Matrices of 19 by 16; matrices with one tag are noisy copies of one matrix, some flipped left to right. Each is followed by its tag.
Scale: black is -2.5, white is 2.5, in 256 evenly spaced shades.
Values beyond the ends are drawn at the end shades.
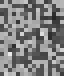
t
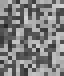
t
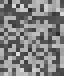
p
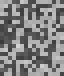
t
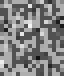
t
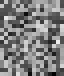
p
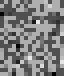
p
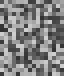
t
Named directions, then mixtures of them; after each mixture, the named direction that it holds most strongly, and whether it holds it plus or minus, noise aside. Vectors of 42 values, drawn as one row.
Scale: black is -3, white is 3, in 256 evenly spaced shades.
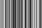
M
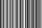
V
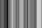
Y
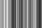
Y, minus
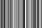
M, minus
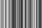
M, plus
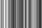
Y, minus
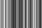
M, plus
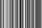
V, plus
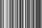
V, plus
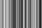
M, plus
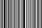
V, minus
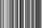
V, plus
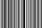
V, minus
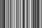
M, minus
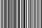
V, minus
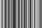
V, minus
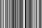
M, plus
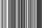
Y, minus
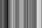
Y, plus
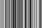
M, plus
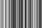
M, plus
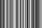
V, plus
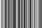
V, minus
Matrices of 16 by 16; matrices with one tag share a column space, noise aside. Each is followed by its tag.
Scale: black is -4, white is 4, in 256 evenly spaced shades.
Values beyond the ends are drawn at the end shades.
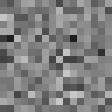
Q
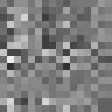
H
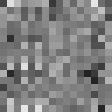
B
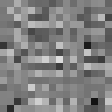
H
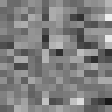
H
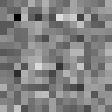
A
